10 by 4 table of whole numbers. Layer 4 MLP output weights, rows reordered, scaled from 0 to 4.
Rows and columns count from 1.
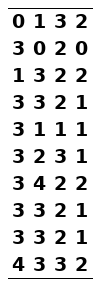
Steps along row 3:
up down same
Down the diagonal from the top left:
0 0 2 1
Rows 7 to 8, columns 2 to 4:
4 2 2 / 3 2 1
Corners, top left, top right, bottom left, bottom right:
0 2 4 2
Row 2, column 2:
0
